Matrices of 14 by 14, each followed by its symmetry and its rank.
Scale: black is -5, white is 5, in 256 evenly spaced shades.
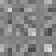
symmetric, rank three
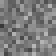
neither, full rank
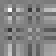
symmetric, rank one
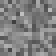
antisymmetric, full rank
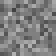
antisymmetric, full rank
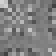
symmetric, rank three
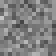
neither, full rank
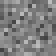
antisymmetric, full rank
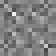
symmetric, rank three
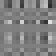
neither, rank one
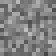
neither, full rank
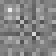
symmetric, rank three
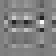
neither, rank one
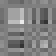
symmetric, rank one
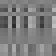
neither, rank one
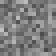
neither, full rank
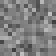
antisymmetric, full rank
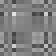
symmetric, rank one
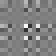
symmetric, rank one
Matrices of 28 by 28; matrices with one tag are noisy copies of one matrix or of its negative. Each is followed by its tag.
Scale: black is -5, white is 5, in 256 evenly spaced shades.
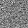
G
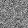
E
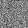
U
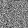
U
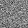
G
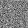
U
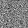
U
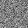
E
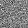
G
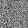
U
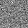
G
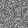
E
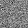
G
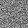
G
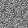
E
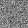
G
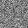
E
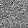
G
